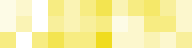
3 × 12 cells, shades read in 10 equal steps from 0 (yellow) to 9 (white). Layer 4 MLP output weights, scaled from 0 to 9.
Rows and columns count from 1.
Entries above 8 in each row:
1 1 1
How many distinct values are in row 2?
6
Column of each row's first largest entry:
3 3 2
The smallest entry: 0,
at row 3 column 7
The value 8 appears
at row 1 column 1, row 2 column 1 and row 2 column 8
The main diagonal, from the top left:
8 6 4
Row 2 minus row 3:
4 -3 5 3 2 1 4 1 0 -2 -3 2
